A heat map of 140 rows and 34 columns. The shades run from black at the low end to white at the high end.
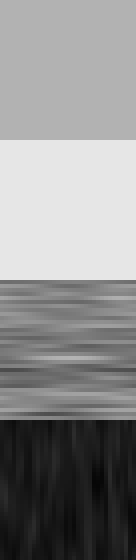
It is made of 4 by 1 panels. Panel 1,1: high, flat. Panel 2,1: very high, flat. Panel 3,1: middling, streaked across. Panel 4,1: very low, streaked downward, faint in contrast.
